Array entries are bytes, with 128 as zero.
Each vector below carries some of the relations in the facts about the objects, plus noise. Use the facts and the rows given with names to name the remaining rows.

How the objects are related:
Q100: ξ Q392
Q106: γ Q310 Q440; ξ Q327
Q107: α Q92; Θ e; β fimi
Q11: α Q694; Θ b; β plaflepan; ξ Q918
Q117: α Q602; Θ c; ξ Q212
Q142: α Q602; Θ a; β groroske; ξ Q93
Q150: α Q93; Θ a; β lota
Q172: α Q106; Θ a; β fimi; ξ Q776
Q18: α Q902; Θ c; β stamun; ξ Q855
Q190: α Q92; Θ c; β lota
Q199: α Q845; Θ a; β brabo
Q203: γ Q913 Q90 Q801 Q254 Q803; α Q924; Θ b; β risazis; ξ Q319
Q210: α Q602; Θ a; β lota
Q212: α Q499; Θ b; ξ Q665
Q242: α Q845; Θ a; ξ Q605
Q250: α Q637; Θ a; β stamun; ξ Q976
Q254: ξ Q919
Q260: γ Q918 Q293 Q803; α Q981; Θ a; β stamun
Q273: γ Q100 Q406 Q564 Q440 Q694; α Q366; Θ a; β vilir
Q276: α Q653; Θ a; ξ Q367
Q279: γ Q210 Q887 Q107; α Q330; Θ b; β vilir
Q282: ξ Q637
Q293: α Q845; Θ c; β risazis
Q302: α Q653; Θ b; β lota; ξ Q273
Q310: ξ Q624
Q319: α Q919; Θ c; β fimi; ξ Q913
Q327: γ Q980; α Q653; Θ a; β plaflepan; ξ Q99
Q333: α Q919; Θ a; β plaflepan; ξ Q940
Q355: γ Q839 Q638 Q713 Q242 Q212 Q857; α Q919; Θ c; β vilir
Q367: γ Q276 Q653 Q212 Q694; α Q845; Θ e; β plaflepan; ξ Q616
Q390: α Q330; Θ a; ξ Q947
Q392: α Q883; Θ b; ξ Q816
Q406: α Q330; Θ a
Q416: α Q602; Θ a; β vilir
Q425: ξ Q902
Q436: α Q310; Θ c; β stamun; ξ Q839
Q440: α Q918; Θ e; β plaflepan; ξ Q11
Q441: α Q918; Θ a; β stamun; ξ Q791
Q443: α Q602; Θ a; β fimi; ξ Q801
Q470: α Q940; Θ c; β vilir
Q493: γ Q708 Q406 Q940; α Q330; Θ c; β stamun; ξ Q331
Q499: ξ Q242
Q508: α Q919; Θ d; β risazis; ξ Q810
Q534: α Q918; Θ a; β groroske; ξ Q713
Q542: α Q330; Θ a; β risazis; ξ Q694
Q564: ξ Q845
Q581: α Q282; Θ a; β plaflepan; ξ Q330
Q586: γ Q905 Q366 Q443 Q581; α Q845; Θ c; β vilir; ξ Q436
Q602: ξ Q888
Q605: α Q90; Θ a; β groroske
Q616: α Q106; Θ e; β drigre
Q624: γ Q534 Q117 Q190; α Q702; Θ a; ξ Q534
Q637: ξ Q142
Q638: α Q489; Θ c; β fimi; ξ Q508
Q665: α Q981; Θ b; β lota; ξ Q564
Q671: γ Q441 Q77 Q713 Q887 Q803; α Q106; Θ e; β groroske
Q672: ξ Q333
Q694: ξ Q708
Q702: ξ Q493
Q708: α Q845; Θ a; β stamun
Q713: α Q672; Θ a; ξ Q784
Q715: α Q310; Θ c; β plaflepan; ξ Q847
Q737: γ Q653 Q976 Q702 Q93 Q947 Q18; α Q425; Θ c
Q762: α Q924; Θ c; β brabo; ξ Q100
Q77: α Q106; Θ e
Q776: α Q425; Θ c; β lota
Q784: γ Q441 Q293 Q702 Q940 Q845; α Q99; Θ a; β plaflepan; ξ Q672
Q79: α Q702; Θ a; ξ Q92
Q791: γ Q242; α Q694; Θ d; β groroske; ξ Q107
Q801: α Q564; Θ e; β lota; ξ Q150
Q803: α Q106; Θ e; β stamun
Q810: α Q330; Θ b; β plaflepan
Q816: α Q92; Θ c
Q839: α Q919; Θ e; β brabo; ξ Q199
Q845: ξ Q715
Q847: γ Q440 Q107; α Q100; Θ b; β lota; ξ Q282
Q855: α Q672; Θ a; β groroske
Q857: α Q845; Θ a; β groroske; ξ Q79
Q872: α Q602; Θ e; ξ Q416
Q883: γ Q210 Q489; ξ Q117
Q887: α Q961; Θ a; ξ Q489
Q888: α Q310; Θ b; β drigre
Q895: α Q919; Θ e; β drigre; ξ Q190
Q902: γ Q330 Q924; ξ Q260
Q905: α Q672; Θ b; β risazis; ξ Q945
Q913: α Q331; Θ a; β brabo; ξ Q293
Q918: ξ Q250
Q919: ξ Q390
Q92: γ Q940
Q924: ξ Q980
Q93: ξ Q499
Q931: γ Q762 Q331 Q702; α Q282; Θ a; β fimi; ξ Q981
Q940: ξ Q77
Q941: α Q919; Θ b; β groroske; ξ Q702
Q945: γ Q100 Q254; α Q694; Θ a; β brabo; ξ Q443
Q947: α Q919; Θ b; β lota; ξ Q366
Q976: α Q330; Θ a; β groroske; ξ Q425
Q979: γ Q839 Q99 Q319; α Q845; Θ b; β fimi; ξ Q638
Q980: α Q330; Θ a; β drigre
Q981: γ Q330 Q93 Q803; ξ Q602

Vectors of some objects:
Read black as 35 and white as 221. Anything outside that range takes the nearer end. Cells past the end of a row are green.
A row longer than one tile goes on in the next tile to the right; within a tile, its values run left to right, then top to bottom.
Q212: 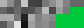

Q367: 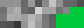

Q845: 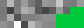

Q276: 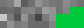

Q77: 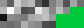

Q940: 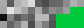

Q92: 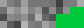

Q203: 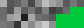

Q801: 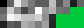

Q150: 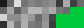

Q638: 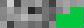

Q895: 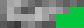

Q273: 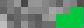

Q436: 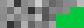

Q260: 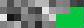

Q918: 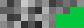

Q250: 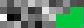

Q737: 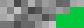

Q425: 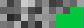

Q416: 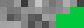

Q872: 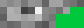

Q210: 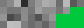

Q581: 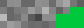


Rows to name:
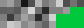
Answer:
Q242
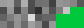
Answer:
Q979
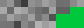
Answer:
Q319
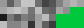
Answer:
Q310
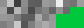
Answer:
Q715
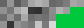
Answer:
Q586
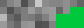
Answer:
Q441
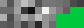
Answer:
Q440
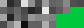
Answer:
Q11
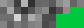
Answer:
Q810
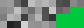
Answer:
Q493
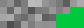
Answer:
Q18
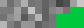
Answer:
Q106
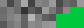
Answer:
Q302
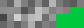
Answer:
Q671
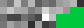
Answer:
Q333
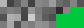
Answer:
Q392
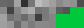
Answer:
Q913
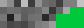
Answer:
Q888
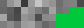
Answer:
Q708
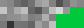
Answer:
Q355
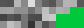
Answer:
Q534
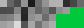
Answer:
Q847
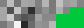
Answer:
Q117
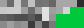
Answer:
Q784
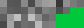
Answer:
Q941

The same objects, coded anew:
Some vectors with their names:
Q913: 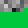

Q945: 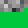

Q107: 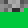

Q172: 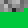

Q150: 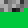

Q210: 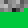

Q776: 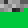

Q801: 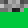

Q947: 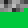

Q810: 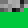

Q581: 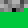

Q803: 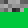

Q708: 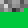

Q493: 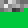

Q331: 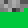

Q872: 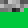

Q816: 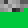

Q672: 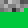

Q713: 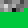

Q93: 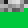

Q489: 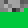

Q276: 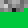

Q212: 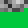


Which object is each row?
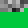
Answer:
Q77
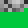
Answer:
Q845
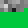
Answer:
Q857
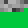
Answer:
Q737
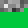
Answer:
Q330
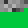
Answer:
Q293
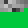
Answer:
Q436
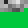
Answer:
Q142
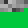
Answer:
Q791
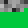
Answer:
Q839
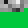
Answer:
Q605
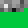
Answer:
Q976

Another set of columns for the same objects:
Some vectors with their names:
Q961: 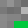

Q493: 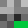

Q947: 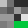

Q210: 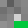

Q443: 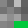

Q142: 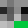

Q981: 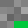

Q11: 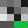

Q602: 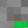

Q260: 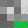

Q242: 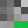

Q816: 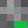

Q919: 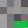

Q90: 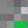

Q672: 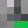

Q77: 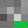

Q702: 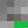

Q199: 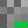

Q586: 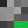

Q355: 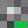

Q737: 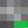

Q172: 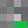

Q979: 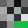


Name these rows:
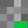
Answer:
Q801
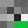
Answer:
Q905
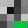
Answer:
Q279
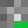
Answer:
Q107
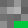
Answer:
Q638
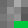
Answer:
Q872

